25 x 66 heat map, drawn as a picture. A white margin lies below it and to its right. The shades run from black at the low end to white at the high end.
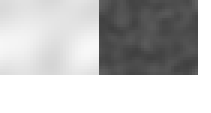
The table splits into one row of 2 panels. Panel 1,1: very high, smooth, faint in contrast. Panel 1,2: low, blotchy, faint in contrast.
